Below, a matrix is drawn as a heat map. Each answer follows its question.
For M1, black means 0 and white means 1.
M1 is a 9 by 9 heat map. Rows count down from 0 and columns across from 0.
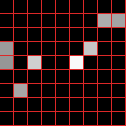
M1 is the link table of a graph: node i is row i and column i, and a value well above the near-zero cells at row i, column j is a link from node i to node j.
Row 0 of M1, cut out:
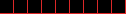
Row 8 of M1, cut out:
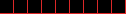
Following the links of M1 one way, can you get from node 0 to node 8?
no
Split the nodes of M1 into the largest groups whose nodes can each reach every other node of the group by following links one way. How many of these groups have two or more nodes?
0
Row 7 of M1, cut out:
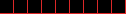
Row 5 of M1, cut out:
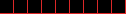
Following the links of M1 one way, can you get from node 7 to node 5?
no
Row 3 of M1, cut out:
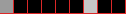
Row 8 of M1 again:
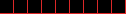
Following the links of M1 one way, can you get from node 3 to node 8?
yes
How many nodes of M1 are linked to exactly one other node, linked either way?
4
